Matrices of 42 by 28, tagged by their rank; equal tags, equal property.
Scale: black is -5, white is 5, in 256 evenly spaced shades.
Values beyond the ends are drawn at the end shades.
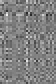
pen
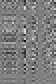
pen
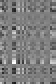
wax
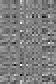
pen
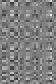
wax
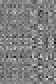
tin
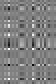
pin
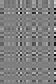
pin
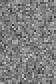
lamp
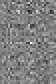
tin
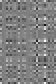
wax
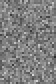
lamp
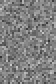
lamp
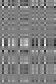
pin
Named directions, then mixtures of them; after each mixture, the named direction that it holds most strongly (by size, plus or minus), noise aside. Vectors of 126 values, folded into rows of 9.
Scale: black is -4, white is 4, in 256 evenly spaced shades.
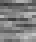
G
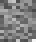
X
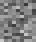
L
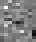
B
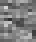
B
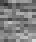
G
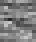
G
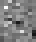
B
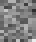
X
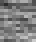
G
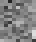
B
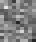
X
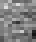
B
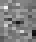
B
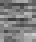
G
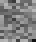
X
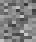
L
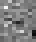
B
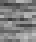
G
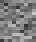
L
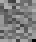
X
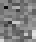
B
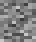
L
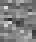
B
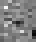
B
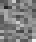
X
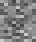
L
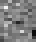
B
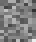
X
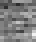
G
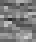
G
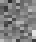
B
